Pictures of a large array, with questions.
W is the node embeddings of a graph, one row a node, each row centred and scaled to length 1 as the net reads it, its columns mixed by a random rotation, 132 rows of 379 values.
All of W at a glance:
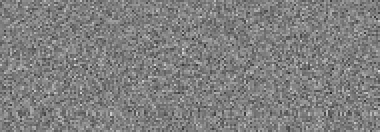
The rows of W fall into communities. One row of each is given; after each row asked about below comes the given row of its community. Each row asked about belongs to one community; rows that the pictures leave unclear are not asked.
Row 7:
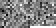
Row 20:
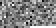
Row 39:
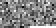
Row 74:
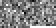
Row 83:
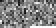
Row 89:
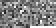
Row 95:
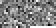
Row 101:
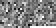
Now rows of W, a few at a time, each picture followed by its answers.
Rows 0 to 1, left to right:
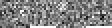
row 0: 89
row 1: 20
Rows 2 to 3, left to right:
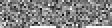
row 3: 83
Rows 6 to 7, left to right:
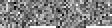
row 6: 101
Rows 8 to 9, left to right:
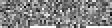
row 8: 7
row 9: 95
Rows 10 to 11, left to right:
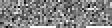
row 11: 95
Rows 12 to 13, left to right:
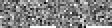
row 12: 7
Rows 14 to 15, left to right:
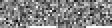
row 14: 83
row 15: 74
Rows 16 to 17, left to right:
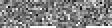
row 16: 95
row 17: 7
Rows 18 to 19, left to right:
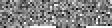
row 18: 20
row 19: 89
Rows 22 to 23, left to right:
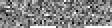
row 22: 7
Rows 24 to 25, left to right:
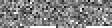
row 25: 95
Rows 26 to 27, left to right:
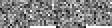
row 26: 7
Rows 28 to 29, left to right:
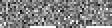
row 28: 101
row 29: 95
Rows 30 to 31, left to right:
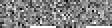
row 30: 89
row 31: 95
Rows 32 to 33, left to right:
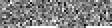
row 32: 20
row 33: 101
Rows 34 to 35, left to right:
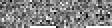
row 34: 95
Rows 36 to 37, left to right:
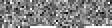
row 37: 39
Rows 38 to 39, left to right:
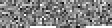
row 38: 83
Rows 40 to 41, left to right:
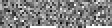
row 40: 89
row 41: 74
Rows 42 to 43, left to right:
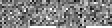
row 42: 95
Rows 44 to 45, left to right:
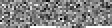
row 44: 20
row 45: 101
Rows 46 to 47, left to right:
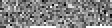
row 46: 20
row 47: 101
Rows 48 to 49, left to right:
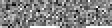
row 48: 7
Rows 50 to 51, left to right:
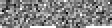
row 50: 7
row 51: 39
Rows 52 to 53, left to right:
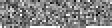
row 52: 74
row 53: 101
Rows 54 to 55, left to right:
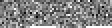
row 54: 83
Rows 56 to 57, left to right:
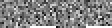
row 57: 89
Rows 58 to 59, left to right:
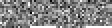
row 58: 74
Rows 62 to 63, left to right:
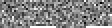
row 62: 95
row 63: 7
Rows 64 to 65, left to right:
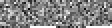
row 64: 74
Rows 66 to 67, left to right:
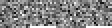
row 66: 89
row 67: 89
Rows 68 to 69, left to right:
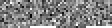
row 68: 20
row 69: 7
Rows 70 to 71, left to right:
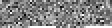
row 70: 95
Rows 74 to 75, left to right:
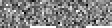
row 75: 89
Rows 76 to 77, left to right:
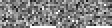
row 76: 74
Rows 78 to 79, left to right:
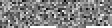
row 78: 20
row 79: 7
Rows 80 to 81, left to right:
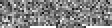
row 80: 101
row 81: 89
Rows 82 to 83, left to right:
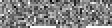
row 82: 74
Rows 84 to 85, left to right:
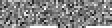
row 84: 39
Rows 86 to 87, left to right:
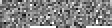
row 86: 95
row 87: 89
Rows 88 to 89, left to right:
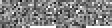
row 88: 74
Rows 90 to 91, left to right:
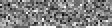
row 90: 101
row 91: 20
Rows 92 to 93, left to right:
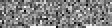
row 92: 89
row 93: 89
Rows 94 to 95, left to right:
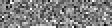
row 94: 20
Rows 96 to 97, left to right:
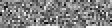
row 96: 39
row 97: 101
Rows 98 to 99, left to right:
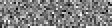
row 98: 20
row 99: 89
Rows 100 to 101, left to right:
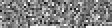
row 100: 7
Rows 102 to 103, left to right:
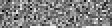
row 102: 7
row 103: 83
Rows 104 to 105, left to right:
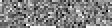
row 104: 74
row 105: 89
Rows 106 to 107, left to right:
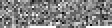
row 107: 20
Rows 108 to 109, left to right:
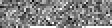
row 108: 95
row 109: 20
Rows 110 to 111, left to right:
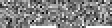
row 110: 39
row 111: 74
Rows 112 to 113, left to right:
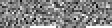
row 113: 39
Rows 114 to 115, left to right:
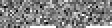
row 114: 39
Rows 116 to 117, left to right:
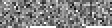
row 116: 20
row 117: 74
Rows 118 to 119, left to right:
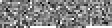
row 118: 95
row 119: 89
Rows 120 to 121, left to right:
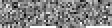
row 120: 74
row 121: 20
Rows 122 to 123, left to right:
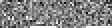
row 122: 95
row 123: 83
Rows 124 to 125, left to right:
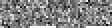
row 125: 95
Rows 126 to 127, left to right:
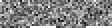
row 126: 74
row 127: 7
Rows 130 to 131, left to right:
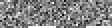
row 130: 39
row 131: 7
